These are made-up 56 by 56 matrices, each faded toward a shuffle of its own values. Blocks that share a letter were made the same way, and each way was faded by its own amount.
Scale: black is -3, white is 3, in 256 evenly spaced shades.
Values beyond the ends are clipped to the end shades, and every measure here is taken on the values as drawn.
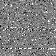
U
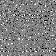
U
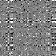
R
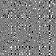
R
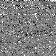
U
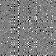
R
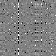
R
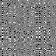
R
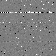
U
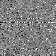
U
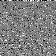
U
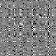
R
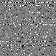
U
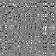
R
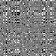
R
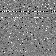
U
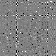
R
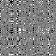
R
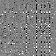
R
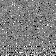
U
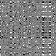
R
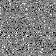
U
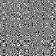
R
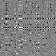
R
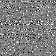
U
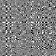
R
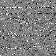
U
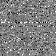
U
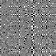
R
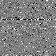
U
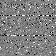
U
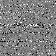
U
